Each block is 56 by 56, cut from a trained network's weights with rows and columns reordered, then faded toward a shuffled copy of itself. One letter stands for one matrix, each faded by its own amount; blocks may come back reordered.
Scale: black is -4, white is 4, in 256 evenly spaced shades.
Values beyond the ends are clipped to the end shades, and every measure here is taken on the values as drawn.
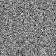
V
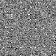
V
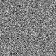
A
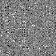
V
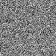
A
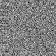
A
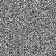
A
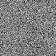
V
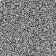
A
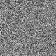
A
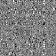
V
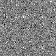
V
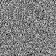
A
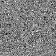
V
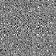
V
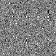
V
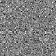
V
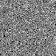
V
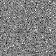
V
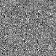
V
